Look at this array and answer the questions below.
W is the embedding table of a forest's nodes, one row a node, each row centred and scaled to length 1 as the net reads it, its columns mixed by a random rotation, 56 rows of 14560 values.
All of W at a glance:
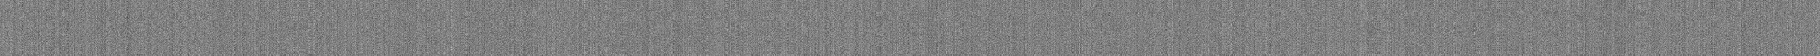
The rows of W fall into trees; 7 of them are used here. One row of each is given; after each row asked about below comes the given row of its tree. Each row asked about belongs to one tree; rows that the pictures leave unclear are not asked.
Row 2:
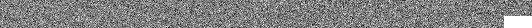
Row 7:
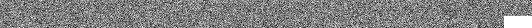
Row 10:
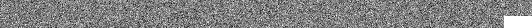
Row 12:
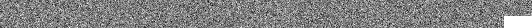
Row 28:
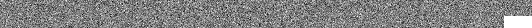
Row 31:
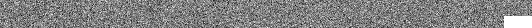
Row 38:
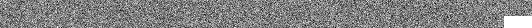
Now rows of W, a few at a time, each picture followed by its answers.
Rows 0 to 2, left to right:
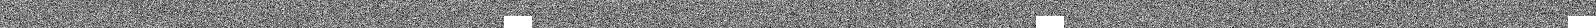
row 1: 7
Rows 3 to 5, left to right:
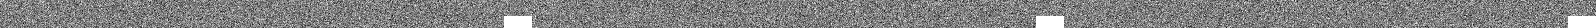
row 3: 38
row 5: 2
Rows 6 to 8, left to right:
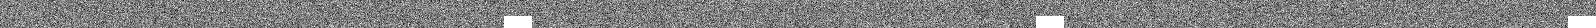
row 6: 2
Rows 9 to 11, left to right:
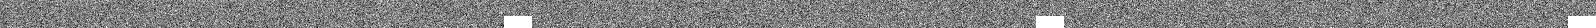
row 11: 31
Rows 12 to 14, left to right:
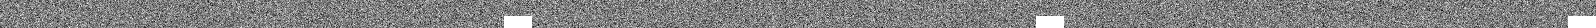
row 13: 12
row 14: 28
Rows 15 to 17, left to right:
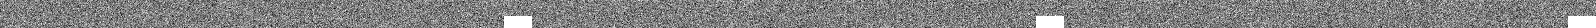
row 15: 12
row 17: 7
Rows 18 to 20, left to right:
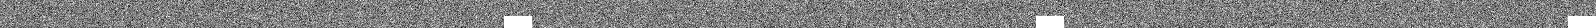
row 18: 28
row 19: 7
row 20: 10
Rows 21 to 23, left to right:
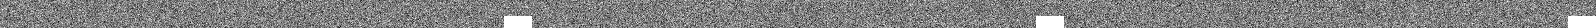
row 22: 7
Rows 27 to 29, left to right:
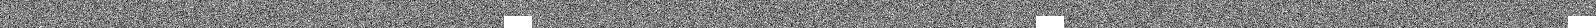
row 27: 10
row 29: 2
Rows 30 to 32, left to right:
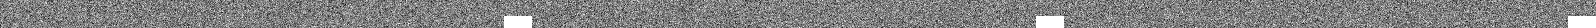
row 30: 2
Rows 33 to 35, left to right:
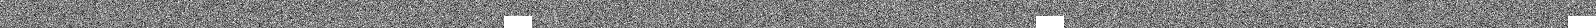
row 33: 28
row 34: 12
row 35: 31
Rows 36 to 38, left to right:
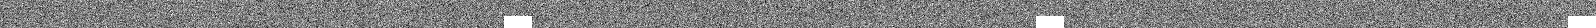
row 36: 7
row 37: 2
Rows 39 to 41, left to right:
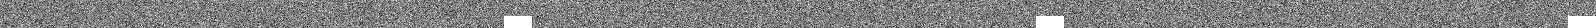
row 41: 10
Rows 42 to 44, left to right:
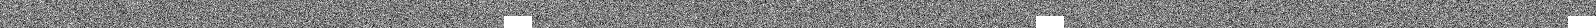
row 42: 38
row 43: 2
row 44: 2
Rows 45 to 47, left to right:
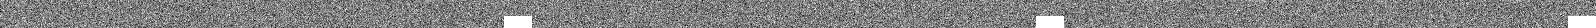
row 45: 12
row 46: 2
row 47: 7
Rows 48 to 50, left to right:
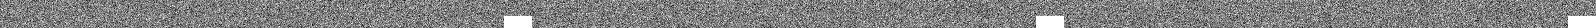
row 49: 7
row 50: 7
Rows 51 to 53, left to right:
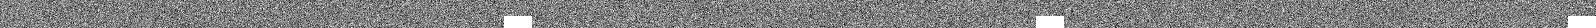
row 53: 2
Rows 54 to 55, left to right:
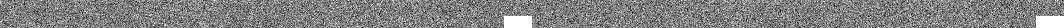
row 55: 7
